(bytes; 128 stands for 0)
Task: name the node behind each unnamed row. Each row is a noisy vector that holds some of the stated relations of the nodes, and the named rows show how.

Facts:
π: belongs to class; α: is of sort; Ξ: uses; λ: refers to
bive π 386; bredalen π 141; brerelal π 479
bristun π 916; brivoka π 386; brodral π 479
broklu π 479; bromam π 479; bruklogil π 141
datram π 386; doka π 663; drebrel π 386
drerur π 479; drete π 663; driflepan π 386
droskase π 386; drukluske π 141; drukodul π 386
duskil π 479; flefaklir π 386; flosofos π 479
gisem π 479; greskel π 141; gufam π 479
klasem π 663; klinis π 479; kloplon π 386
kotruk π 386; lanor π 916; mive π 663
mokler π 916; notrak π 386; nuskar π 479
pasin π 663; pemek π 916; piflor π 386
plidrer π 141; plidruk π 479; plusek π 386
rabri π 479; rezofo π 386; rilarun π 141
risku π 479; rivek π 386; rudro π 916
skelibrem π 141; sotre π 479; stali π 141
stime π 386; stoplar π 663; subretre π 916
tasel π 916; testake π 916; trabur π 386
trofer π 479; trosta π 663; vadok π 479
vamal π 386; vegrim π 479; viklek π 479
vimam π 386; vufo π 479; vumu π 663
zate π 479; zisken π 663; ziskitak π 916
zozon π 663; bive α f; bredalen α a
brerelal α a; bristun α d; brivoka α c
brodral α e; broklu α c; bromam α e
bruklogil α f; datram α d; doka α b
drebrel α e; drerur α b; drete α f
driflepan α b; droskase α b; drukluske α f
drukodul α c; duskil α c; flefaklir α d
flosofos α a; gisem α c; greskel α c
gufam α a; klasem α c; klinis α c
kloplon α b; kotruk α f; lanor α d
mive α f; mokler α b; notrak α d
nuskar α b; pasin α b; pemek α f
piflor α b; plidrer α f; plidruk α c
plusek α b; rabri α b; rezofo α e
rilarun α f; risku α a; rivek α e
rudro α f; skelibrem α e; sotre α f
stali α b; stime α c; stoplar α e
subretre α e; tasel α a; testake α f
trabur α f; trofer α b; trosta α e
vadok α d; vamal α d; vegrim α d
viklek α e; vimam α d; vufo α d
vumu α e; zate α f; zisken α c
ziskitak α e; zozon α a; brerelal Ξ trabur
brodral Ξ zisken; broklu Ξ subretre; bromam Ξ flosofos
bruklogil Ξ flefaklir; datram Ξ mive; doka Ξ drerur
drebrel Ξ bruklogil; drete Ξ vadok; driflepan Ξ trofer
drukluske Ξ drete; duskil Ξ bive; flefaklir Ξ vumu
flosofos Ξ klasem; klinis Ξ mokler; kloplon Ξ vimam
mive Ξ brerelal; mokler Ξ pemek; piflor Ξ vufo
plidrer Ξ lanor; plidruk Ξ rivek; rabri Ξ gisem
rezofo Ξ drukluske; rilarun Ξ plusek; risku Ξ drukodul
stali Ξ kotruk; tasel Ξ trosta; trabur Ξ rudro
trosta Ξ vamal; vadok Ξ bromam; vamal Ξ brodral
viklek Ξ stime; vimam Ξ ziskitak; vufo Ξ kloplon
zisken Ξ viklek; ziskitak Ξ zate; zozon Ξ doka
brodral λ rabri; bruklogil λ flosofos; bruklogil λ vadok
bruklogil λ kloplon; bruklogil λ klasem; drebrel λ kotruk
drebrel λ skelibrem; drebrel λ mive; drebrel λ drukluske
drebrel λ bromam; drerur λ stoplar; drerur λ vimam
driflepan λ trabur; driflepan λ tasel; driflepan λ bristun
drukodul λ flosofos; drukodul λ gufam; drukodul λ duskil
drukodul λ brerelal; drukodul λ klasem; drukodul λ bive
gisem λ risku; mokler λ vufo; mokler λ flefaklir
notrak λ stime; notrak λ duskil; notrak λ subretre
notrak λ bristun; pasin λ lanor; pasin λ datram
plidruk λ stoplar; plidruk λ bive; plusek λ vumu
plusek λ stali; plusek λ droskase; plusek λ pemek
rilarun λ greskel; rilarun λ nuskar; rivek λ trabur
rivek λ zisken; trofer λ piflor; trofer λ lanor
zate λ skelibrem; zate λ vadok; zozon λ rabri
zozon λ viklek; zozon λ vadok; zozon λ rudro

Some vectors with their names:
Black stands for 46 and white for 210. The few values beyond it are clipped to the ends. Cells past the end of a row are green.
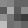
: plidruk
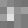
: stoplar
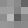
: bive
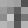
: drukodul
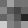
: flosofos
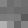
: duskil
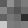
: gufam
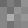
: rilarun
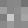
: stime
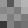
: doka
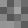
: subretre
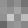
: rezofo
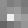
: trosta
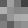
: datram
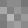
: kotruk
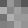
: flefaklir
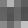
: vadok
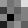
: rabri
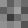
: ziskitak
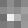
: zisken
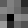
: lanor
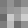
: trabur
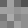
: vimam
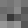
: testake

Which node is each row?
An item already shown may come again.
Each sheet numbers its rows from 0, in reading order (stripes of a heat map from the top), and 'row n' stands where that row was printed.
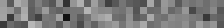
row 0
piflor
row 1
bristun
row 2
nuskar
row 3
datram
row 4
vufo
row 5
bredalen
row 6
bromam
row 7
testake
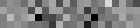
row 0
brivoka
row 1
drerur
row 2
bredalen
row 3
rabri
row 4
vimam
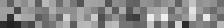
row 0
pasin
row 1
kloplon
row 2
notrak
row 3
drukodul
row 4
plidruk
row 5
rivek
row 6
driflepan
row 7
klasem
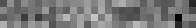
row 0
risku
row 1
pemek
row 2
skelibrem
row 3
drebrel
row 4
zate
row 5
vegrim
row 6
lanor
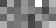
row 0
bredalen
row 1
zozon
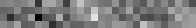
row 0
rudro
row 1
mokler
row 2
stali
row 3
stoplar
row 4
subretre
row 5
tasel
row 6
vamal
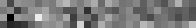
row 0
trofer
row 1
vumu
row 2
bruklogil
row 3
brodral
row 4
viklek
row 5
bristun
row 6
vadok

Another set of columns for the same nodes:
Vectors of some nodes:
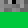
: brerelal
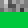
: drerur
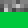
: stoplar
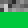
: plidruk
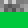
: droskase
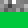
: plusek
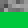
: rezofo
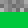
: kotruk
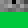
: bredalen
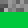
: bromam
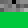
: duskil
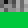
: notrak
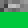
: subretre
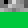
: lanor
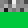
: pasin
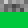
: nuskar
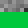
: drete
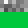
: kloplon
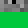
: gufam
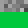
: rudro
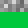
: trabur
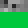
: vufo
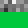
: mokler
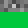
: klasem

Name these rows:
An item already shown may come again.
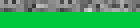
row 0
tasel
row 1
subretre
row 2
tasel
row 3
vimam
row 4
vadok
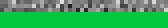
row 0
vumu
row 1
zisken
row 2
rabri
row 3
brodral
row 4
drerur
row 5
piflor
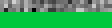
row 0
driflepan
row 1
zozon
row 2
stime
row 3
bristun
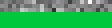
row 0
brivoka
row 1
bruklogil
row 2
bive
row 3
stali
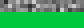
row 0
bristun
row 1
skelibrem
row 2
stoplar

